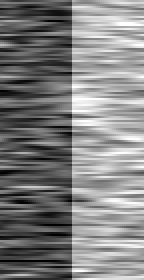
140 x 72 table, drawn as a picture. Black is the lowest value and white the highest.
On average the colour sits 50% of the way up the scale. The right part is higher, past a seam about 50% of the way across. The grain runs across in streaks.
